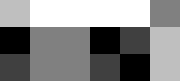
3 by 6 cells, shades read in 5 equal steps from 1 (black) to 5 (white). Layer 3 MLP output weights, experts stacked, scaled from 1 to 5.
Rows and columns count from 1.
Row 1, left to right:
4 5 5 5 5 3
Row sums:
27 14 15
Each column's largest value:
4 5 5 5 5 4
